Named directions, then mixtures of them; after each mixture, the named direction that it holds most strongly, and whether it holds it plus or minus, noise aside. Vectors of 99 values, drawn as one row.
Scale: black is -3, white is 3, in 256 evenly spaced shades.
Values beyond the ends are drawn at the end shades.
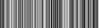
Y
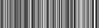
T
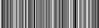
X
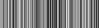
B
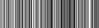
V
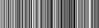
V, plus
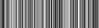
Y, plus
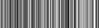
T, plus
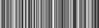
X, plus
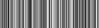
B, minus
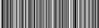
X, plus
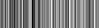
V, minus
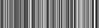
T, plus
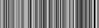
T, minus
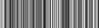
Y, minus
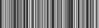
X, minus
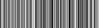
X, minus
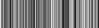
Y, minus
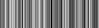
Y, plus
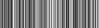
B, minus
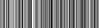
V, plus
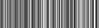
T, plus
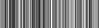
V, minus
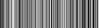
Y, plus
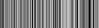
V, minus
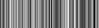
Y, plus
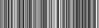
B, minus
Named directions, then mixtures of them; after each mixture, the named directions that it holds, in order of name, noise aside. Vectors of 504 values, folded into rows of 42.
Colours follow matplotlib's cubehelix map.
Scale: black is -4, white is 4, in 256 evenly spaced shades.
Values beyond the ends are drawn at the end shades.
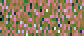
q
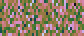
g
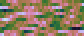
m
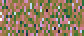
q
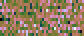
m, q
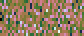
q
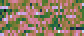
m, q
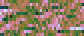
m, q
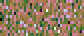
q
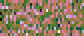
m, q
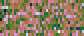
m, q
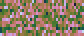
g, m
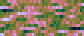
m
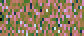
q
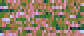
g, m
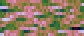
m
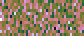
g, q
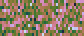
g, m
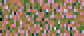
g, q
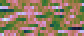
m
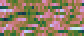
m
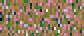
q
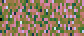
g, q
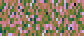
g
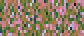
g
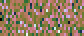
q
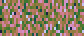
g, q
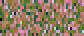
g, q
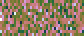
g, q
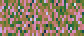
g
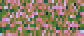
g, m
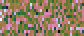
m, q
